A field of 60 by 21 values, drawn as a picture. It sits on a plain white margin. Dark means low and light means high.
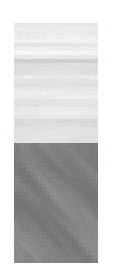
The table splits into 2 rows of 1 panel. Panel 1,1: very high, streaked across, faint in contrast. Panel 2,1: middling, slanting down to the right, faint in contrast.
